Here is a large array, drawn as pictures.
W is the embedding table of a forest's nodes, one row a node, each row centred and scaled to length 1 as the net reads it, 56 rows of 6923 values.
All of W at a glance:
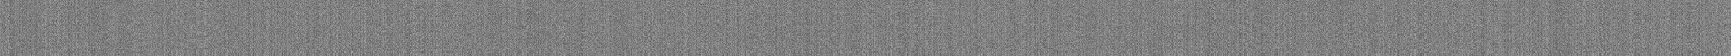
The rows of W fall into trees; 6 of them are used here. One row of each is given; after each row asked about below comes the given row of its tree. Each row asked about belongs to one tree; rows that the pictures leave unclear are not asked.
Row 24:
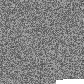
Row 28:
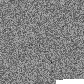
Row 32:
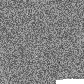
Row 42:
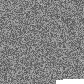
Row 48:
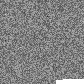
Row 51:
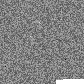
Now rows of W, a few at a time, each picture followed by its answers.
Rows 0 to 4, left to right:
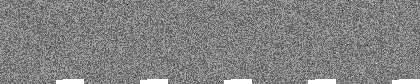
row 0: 42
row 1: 32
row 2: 42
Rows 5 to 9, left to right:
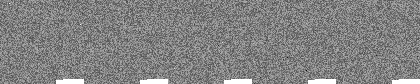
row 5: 32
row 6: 51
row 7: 24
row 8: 48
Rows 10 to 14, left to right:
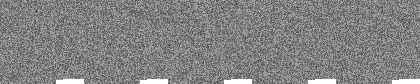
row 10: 32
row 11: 42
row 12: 51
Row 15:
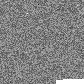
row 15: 48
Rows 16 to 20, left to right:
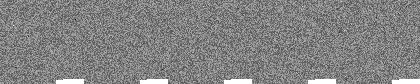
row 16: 24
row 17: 42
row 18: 42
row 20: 32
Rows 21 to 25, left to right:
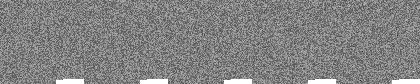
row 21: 32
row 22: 42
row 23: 42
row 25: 24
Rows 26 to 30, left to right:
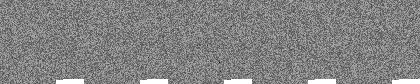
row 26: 28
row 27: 48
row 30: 48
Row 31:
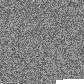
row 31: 24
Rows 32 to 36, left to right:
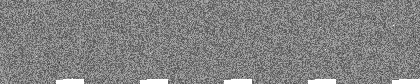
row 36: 48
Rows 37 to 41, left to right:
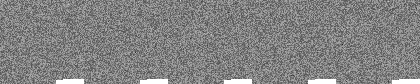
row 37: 42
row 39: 28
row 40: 32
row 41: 24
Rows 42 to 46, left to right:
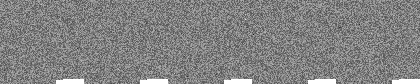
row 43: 32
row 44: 32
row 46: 32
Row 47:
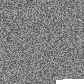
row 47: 32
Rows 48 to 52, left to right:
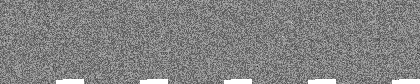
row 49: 42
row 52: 51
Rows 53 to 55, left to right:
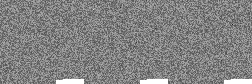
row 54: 42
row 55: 42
